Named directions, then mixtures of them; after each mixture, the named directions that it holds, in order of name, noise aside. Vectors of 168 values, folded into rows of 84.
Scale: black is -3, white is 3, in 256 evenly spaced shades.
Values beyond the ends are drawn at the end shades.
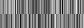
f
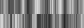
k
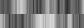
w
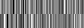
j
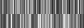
f, j, k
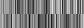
f, k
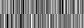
f, j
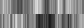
k, w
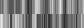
k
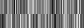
f, k, w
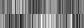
f, w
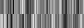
j, k, w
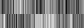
j, w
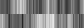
w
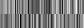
f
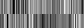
f, j, w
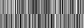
f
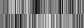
f, k, w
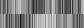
f, w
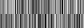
f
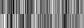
j, k, w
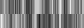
k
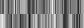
f, k, w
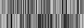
f, j, k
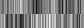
f, j, w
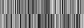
f, k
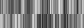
k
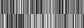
j, w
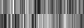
j, k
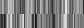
j, k, w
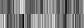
j, k, w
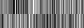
f, j, w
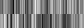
j, k
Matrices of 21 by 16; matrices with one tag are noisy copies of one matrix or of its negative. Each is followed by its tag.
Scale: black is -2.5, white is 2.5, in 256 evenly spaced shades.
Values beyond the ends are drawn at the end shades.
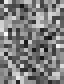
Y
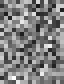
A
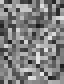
Y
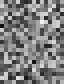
A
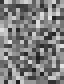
Y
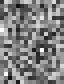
Y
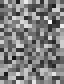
A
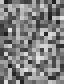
Y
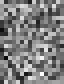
Y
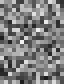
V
